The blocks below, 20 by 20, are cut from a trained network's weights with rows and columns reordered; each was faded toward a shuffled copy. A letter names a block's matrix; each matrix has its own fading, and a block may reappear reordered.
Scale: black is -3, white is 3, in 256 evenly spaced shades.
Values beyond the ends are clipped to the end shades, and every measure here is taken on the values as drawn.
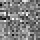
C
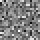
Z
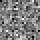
Z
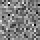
Z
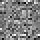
C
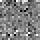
C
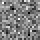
Z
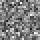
Z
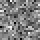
Z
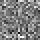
C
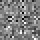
C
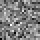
Z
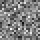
Z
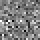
C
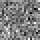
Z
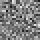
Z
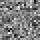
Z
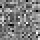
C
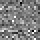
C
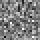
Z
